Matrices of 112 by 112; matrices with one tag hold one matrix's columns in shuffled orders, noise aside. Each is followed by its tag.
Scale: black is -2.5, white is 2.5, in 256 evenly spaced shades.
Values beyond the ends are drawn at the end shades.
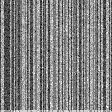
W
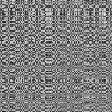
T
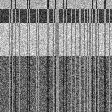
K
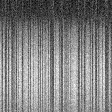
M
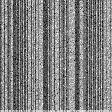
W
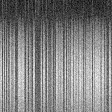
M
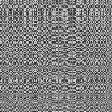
T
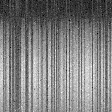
M
